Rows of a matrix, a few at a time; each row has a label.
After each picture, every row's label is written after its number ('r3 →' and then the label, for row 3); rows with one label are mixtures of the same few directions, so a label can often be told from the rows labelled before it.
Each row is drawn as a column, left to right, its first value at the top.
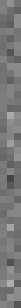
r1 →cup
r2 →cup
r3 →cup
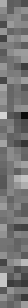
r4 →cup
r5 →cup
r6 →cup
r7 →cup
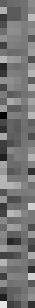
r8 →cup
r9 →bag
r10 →bag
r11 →bag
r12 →cup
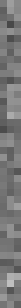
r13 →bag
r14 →cup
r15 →cup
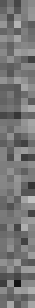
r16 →cup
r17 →cup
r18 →cup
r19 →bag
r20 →bag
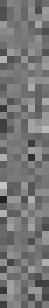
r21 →bag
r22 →bag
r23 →bag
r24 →bag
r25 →bag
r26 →cup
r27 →bag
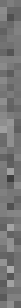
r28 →bag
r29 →cup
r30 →bag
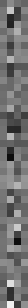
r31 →cup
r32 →cup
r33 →bag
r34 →cup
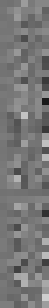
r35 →cup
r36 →cup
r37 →cup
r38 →cup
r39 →cup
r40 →cup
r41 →bag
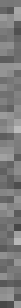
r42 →cup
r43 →cup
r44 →bag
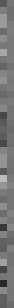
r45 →cup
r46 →bag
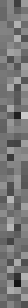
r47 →bag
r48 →bag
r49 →cup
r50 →cup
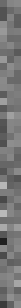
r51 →bag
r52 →cup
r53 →cup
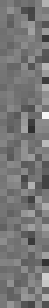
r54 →bag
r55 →cup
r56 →cup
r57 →cup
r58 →bag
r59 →bag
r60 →cup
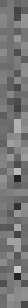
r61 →cup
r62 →bag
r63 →cup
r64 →cup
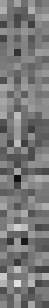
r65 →cup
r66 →bag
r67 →cup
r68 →bag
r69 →cup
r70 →cup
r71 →cup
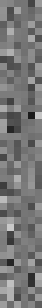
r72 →bag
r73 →bag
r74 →cup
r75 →bag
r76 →cup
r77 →cup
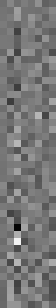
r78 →bag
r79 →bag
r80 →bag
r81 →bag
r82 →cup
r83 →cup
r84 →cup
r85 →bag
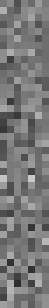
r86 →cup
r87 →bag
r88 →cup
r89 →bag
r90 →cup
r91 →cup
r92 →bag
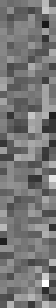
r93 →bag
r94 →cup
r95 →bag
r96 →bag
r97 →cup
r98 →cup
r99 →cup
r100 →cup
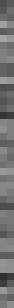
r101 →cup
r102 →cup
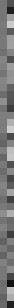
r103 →bag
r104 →cup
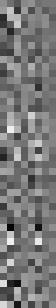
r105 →cup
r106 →bag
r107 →cup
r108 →cup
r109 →cup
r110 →bag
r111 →cup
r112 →cup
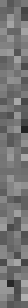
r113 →bag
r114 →cup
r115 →bag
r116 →bag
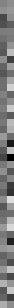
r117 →cup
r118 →bag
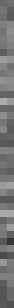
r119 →bag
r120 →bag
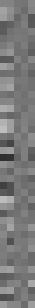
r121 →bag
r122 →bag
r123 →cup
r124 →cup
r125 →cup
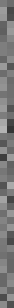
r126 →bag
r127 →bag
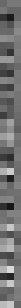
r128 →cup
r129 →cup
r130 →bag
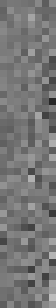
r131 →bag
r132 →cup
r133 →cup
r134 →bag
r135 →cup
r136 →cup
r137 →cup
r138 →bag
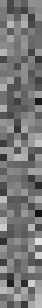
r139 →bag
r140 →cup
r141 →bag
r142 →cup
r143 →cup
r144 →bag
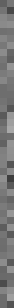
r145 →cup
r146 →cup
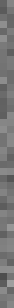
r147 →cup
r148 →cup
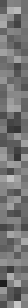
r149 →cup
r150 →cup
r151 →cup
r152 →bag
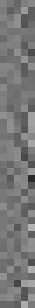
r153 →cup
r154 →cup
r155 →cup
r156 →cup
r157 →cup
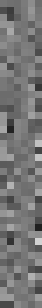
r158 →cup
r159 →bag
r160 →cup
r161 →bag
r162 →cup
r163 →bag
